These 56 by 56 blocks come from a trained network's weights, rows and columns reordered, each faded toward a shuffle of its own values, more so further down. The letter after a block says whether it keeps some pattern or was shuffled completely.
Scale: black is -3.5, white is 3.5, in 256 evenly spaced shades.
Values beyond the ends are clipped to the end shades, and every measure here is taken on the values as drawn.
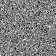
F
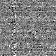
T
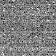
T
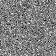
F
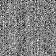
T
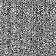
T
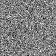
F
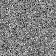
F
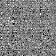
T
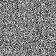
T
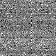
T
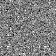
T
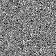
F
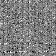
T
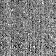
T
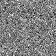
F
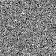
F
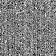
T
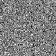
T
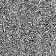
T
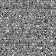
T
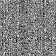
T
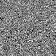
T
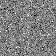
F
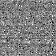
T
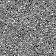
F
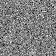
F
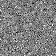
F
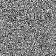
T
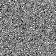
F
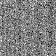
T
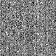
T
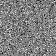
F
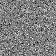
F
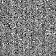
T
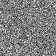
F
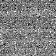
T
